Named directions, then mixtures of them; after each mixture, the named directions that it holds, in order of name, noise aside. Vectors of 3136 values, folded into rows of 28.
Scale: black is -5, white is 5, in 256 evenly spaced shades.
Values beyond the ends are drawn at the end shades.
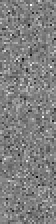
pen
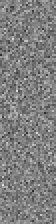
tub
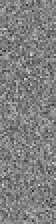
pen, tub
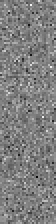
pen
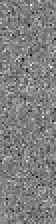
pen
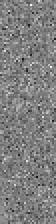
pen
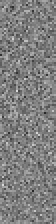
tub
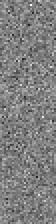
pen, tub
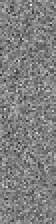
pen, tub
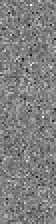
pen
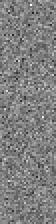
pen, tub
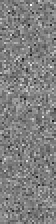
pen
